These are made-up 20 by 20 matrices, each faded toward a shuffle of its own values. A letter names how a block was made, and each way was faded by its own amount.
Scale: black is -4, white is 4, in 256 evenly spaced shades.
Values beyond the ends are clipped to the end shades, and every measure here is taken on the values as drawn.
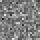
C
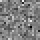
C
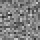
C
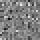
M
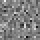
M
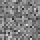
C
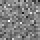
C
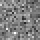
C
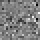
M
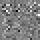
M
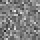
C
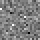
C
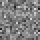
C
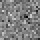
C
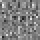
M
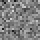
C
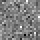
C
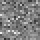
C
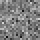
C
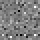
M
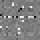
M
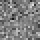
C
